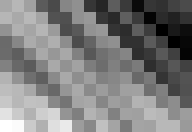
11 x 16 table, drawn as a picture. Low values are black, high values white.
The grain runs diagonally down to the right. The halves do not mirror each other. No lone cell stands out from its neighbours. On average the colour sits 50% of the way up the scale. The top right is the ninth with the lowest average. The field climbs toward the bottom left. The ninth with the highest average is the bottom left.
